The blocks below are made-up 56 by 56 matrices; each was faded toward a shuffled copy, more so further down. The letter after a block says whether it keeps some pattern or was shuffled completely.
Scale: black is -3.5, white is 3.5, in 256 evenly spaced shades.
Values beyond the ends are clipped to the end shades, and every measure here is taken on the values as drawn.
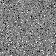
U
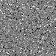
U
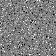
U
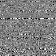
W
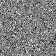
U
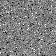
U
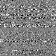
W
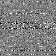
W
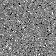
U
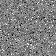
U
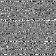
W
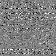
W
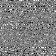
W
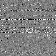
W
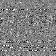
W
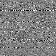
W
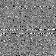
W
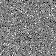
U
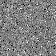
U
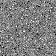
U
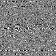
W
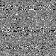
W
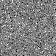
U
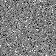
U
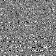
W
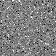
U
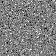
U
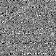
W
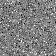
U
